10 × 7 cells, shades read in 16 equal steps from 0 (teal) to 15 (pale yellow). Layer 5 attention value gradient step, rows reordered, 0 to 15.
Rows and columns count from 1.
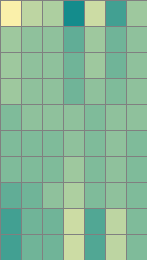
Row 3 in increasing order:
6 6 8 8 8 9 9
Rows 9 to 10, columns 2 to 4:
6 6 12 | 6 6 12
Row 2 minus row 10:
6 2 2 -7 5 -5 1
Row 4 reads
9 8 8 6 8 7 8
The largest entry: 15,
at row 1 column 1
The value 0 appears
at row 1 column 4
